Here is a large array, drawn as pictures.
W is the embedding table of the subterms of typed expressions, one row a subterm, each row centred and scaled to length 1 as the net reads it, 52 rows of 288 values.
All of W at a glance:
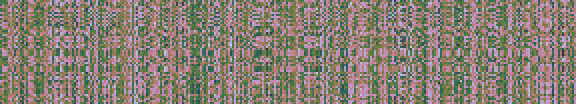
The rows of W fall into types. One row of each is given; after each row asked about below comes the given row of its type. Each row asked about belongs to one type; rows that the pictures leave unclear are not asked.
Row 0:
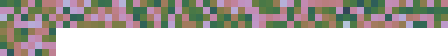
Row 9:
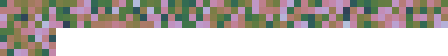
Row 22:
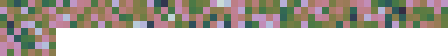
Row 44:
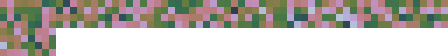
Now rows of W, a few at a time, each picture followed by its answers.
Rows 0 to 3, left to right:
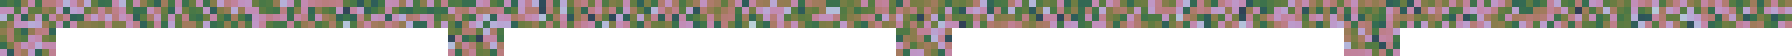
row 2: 9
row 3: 44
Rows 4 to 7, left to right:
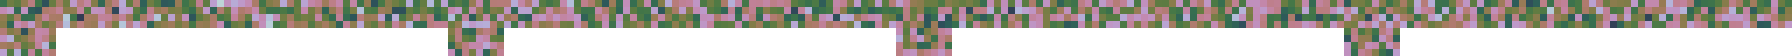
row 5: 0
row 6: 44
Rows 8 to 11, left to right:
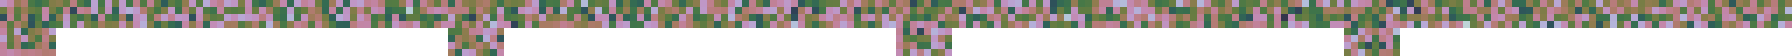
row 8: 44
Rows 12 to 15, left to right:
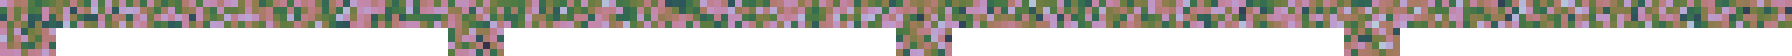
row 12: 44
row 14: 9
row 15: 22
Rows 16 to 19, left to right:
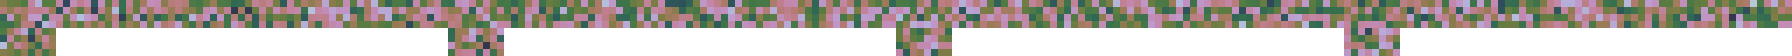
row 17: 9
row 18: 0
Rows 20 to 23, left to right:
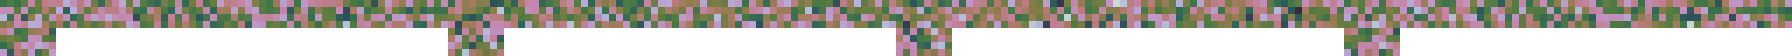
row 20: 0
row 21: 9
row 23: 0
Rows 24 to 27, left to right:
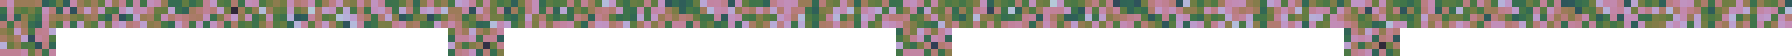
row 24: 44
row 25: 9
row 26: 9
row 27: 9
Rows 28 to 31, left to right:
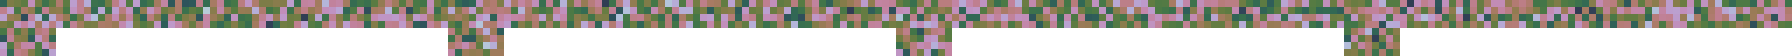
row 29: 22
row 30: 0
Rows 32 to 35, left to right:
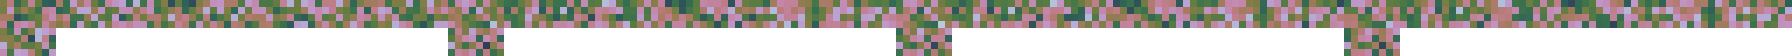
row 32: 44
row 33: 9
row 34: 9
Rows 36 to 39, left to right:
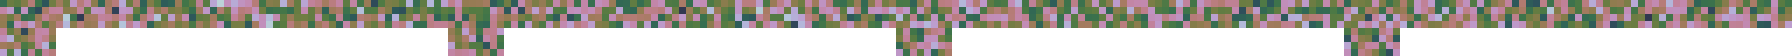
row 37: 44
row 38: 0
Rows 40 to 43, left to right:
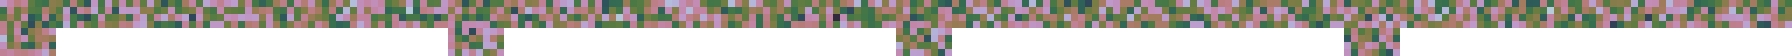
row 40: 44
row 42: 44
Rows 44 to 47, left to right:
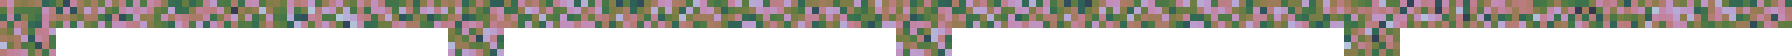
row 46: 44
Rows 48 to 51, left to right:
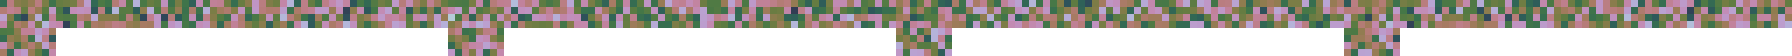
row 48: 9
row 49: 0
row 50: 44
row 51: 9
